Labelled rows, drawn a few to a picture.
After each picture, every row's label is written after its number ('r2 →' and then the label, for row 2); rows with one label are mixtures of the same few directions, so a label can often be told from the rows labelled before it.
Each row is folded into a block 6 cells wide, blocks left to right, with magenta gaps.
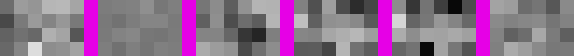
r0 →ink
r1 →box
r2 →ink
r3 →ink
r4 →ink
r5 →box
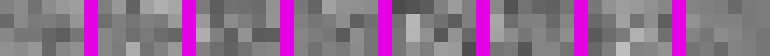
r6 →ink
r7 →ink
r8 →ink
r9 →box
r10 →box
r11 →ink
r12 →ink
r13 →ink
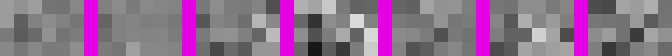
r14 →box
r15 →ink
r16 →box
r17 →box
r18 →box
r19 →ink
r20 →box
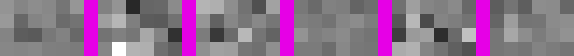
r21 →box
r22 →box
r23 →box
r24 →ink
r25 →ink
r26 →box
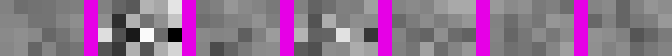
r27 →ink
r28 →ink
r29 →box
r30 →ink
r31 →ink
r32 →box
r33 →ink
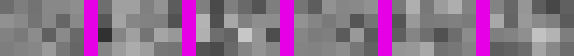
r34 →box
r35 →ink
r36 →ink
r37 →box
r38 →ink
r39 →ink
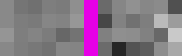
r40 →ink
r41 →box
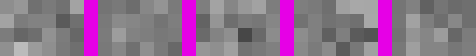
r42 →box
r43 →box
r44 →ink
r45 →ink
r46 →box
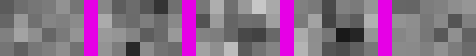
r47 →box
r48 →ink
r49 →ink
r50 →ink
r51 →box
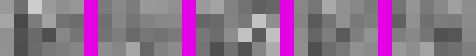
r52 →box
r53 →ink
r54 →box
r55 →box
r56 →ink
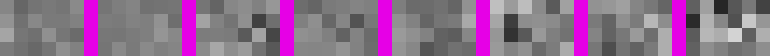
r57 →ink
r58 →ink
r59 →box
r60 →box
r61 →ink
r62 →box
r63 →box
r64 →box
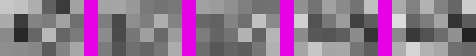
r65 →box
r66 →box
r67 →box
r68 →box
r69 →box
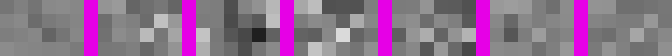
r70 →ink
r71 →box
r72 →ink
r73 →box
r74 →ink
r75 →box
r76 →box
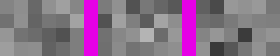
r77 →ink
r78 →box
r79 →box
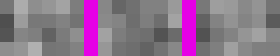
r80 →ink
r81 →ink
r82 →ink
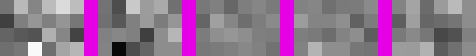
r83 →ink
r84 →box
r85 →box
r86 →box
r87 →ink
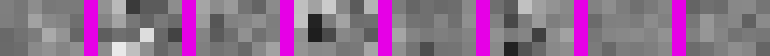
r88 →ink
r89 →box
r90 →box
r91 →box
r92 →ink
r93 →box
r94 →box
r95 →box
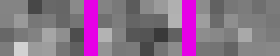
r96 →box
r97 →ink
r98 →ink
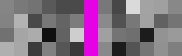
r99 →ink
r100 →box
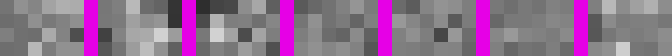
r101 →ink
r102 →ink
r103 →box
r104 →box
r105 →box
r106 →box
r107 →ink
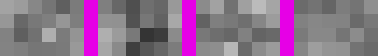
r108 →box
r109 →ink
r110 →ink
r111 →box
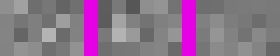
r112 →box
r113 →box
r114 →box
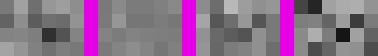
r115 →ink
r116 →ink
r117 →box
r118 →box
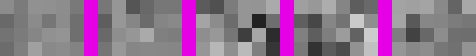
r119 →ink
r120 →box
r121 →box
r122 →box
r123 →box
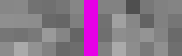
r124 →box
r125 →box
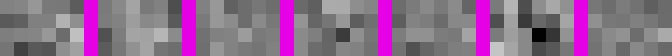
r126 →box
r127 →ink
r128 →box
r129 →box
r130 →box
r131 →ink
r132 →ink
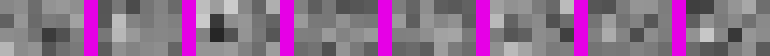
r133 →ink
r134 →box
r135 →box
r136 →ink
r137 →ink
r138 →box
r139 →box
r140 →box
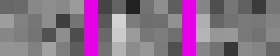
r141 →box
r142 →box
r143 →ink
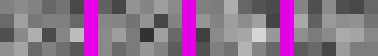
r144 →ink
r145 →box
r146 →ink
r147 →ink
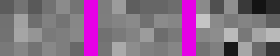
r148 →box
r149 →box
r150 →ink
